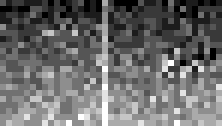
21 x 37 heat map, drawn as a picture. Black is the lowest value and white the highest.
Stripes: none. Slope: up to the bottom. Roughest part: middle right. Odd lines: column 18. Odd patch: rougher, in the middle right.
